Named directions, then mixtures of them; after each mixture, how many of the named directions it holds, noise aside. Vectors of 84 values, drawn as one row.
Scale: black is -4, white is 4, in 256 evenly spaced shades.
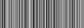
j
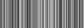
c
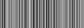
one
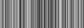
one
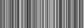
one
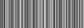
two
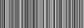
two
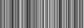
one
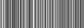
one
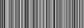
two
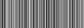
one
